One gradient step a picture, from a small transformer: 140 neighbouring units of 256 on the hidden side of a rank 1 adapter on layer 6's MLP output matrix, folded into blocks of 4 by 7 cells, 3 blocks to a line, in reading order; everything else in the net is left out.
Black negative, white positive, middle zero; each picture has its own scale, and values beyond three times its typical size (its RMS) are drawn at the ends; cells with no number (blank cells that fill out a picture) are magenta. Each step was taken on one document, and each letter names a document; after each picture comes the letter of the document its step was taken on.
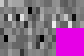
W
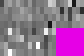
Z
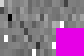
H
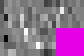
H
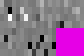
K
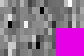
W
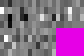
H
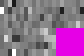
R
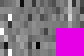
Z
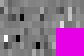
H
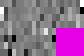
R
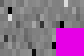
K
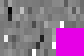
K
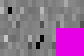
K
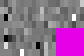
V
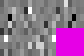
W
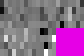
R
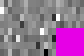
R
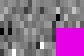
W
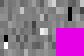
Z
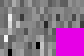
W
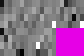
W
